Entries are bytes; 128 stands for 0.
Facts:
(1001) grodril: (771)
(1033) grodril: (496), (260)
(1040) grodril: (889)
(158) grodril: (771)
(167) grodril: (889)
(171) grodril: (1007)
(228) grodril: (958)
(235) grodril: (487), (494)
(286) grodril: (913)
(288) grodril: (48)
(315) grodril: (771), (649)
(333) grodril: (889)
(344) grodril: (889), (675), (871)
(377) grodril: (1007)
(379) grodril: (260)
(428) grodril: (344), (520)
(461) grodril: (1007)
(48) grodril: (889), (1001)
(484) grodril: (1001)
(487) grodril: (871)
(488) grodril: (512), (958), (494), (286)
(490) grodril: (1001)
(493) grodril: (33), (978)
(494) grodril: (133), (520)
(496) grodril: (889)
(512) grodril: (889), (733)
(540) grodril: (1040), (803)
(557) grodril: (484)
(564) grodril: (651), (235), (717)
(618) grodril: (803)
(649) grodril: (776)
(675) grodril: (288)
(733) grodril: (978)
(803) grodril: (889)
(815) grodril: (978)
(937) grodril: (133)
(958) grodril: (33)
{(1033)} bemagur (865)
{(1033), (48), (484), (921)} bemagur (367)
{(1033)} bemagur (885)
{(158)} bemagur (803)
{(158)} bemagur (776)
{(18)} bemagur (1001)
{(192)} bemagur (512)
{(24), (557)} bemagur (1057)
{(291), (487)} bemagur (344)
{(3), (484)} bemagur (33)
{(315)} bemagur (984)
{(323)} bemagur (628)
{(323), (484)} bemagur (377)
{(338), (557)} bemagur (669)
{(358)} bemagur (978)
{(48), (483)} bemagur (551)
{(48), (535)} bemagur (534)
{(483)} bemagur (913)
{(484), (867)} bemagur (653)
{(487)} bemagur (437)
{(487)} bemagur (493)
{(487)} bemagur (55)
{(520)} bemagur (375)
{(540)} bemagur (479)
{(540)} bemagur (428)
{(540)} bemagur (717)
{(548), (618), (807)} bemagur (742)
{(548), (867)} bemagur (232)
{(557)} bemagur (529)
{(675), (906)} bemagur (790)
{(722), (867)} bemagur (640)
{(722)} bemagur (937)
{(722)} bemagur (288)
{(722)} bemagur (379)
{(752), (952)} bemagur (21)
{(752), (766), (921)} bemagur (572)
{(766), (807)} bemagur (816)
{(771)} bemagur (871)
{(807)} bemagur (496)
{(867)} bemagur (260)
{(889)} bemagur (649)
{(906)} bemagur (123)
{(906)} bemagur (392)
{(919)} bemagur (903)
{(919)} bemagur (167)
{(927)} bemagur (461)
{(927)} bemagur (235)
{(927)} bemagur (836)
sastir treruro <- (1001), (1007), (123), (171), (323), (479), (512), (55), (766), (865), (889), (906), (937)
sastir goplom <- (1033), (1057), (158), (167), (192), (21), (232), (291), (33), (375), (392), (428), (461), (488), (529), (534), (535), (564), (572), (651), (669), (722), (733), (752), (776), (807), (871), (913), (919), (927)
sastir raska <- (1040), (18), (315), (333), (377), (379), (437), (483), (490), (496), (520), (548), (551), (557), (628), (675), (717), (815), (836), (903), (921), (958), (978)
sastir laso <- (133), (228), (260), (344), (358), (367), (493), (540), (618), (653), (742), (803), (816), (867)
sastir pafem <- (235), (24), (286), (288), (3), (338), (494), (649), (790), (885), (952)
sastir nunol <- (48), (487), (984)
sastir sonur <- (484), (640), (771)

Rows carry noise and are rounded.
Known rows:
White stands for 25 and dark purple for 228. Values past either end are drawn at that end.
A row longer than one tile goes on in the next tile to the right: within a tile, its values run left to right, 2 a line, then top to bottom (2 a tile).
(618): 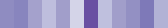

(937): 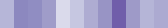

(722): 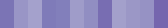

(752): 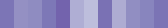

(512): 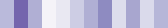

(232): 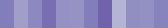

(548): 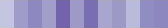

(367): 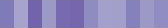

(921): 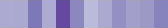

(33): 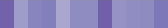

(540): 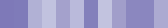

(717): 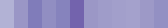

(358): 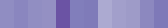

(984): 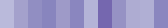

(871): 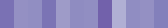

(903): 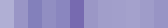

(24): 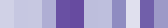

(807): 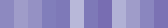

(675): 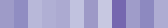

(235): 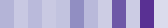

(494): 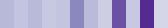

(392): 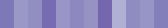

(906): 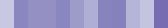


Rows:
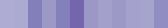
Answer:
(551)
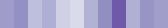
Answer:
(487)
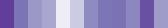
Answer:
(733)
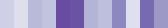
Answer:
(3)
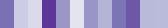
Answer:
(158)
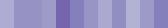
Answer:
(18)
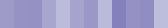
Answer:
(379)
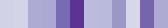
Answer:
(790)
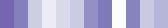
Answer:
(167)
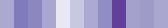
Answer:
(171)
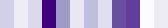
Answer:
(1001)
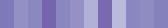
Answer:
(21)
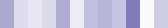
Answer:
(48)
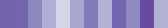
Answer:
(493)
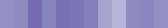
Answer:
(816)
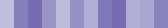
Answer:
(1007)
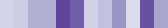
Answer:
(952)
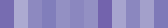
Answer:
(534)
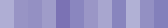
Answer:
(520)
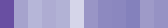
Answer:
(1033)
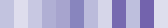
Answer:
(649)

